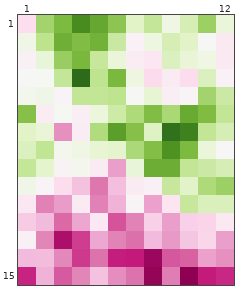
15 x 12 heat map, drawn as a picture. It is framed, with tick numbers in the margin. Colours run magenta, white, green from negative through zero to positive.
Odd rows or columns: none. Slope: up to the top. Average level on the scale: 50%. Stripes: none.
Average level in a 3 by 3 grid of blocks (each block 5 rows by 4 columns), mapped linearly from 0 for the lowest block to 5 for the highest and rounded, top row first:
443 / 345 / 001
